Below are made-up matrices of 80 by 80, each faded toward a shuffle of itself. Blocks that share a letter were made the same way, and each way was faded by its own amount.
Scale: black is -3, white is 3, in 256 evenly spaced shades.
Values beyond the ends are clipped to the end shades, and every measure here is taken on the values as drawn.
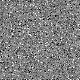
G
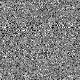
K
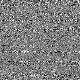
K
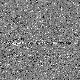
G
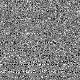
K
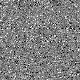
G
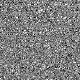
K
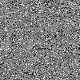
G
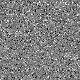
G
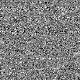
K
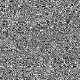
K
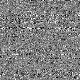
K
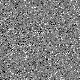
G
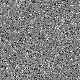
G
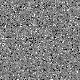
G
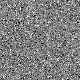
G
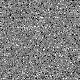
G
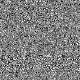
K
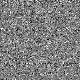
K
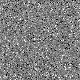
G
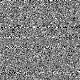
K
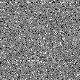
G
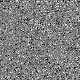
G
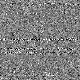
K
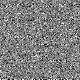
K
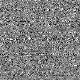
K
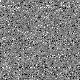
G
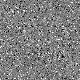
G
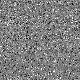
G
